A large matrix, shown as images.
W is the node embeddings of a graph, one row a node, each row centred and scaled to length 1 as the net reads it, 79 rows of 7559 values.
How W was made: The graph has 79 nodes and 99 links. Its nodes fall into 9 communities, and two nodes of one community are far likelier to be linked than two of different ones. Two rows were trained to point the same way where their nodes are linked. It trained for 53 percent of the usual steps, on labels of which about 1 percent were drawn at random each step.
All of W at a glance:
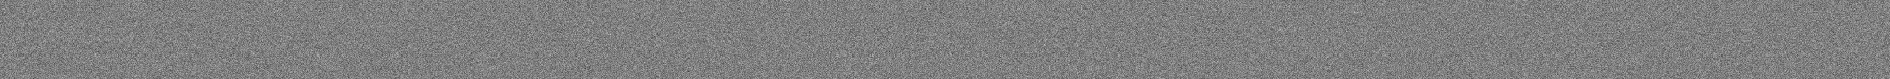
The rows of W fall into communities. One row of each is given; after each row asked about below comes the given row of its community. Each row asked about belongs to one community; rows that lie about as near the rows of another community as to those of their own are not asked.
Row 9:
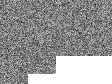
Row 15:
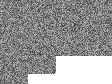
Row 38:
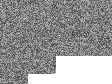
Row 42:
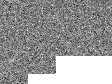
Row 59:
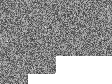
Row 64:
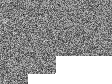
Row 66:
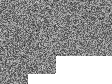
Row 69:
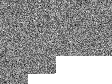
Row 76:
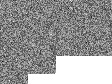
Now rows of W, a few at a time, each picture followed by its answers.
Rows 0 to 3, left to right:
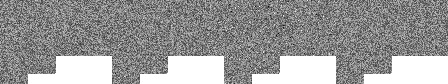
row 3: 15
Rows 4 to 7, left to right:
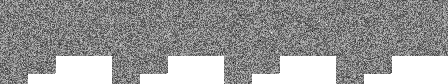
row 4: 38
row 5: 69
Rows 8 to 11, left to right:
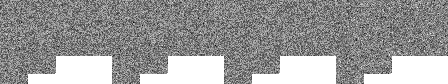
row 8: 9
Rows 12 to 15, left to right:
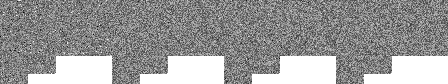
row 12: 69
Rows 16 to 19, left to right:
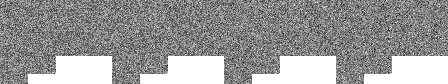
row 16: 64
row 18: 42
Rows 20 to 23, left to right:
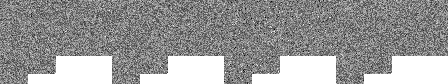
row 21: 66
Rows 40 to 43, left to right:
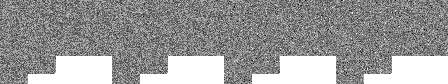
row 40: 59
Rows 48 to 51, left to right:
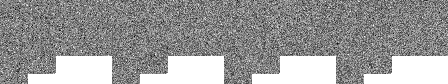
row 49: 69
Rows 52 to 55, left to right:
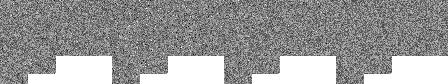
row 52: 76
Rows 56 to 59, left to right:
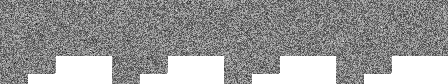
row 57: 59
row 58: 66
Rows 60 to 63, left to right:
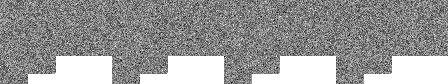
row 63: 38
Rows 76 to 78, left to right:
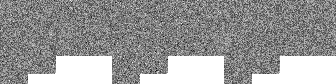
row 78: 38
